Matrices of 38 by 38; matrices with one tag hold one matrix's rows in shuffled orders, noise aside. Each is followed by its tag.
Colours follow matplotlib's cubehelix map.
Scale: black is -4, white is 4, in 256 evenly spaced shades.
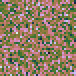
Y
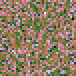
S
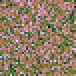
Y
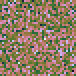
S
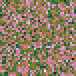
S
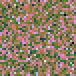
S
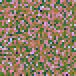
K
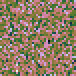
Y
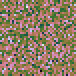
K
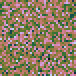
Y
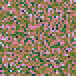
K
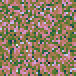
Y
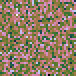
Y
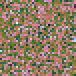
Y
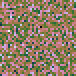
K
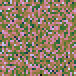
K
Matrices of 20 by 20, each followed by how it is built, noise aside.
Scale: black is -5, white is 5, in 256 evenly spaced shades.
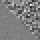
upper triangular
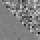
upper triangular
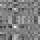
low rank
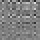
low rank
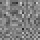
low rank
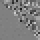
upper triangular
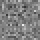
low rank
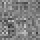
low rank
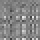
low rank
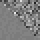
upper triangular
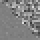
upper triangular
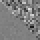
upper triangular
